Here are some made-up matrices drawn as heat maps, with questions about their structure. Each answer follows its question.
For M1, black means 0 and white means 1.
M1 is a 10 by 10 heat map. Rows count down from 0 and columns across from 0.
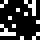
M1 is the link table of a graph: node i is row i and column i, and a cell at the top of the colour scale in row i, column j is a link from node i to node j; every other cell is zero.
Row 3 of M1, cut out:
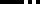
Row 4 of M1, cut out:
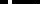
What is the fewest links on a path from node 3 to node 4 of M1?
3
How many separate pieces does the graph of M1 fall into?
1
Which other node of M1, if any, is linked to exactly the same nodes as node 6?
none
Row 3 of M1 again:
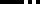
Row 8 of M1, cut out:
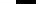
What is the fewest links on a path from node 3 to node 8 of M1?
1
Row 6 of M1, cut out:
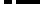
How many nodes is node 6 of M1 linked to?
2
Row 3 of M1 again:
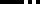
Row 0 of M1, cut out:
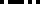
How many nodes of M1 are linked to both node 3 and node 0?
2
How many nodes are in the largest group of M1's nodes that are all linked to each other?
3
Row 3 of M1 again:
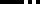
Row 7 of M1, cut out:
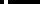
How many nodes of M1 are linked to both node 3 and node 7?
0
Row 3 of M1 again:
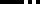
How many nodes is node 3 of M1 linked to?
2
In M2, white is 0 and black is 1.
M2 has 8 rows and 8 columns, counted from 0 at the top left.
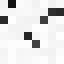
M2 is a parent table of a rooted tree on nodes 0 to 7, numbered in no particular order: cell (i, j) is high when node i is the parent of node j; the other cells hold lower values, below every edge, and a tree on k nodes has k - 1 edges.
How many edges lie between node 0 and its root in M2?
1
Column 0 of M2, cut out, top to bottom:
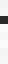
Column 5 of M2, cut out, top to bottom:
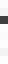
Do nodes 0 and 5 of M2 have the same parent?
yes
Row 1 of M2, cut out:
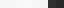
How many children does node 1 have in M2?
2
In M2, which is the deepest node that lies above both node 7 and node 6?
1
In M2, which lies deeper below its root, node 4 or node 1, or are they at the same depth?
the same depth
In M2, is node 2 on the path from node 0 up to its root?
yes
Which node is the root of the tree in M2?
2
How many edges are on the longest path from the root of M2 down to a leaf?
3
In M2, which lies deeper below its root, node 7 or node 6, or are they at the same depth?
the same depth
